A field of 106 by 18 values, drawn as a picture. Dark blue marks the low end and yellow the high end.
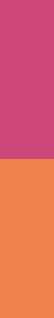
The table splits into 2 rows of 1 panel. Panel 1,1: middling, flat. Panel 2,1: high, flat.
